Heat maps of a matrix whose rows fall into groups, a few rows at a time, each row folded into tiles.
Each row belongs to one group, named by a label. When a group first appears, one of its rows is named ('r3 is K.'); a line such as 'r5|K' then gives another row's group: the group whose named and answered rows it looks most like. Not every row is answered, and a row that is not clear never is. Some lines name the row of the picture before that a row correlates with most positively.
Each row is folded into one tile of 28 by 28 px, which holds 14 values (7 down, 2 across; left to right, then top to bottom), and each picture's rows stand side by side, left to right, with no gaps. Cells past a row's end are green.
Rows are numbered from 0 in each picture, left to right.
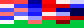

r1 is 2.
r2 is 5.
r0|5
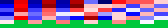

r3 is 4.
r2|2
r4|5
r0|2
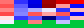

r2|5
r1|2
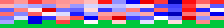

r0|5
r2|5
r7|5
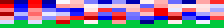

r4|4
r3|4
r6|4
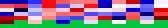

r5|2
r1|2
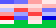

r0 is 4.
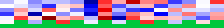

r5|5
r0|2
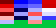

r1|2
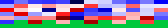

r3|5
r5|4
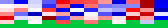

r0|4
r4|2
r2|5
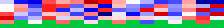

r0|4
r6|2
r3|5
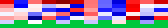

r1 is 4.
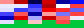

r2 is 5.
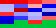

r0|5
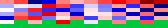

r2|5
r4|5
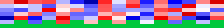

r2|4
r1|5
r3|2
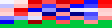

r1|5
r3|2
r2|5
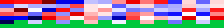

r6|2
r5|5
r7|2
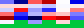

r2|4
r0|4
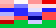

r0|5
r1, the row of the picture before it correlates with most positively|1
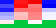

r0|2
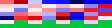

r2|4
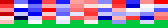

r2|2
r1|2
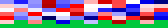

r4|5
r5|4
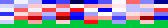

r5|4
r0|2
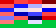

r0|5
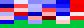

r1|2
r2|2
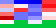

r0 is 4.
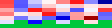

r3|4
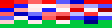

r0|5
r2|4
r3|5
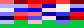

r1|5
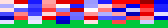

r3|4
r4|5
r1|2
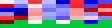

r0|5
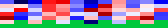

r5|4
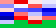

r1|5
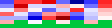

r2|4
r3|2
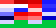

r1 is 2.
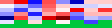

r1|2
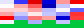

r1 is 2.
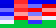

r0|2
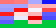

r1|4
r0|5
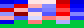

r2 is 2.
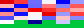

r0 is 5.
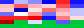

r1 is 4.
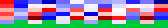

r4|4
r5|4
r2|2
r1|4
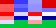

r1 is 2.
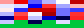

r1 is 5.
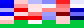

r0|2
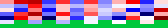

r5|2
